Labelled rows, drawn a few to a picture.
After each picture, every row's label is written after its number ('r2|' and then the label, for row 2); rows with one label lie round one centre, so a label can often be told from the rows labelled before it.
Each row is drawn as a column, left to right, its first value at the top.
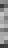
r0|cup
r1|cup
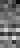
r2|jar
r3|jar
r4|jar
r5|jar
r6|jar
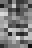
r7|cup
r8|cup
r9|jar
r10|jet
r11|jar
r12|jar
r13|jar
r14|cup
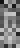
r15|jar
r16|cup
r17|jet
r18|cup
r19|jar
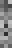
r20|cup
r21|jar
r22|cup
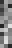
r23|jar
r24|jet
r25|cup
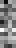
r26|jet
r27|jar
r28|cup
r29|jet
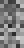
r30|jar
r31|cup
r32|jar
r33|jar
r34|cup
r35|jet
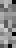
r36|cup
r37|jet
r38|cup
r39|jar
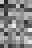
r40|cup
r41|jar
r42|cup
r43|cup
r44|jet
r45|cup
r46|jet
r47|jet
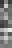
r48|jar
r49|jet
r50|jar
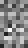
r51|cup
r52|jar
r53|jet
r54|cup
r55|jar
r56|jet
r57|cup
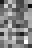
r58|jar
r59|jet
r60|cup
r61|jet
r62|jar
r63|jar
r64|jet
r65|cup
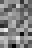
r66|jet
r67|jet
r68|cup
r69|cup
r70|jet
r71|jar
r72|cup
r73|jar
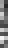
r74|jet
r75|jar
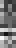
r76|jet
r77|jar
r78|jar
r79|jar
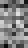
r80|cup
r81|cup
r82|cup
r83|jar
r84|cup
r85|cup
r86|jar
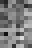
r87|jar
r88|jar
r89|jet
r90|cup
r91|jar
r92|jar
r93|cup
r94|cup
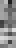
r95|jet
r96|jet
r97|jar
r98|jet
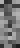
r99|cup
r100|jar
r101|jar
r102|cup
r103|cup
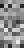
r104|cup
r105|jet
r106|cup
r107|jet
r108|jet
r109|cup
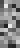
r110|jar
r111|jet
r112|cup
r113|cup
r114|jet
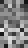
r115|jar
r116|cup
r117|jet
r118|jar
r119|jet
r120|cup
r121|jar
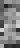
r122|jar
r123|cup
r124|cup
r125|cup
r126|cup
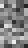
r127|jet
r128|cup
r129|cup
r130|jet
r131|jar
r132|jar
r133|cup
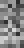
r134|jet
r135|jet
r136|cup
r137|jet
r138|jar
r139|cup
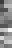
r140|jar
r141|jet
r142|jet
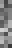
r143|jet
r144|jar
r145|cup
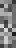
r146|cup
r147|jet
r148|cup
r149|jar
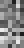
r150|jet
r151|jet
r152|cup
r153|jar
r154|jet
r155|jar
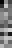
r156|jar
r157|jet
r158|jar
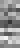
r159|jet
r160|jet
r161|jet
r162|jet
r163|jet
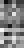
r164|jet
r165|jar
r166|jar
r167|jet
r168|jar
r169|jar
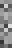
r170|cup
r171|jet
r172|cup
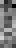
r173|cup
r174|jar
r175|jar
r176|cup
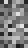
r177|jar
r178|cup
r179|jar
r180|jet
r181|cup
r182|cup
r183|jar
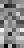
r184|jet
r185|cup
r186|jar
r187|cup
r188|jet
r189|jet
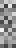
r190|jet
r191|cup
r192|jet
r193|cup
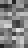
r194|cup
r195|cup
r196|cup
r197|jar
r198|jet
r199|jet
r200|cup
